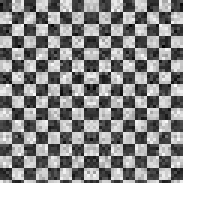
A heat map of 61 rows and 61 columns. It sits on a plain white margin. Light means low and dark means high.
Average level on the scale: 50%. Histogram: two levels. Mirror symmetry: left to right. Slope: none.
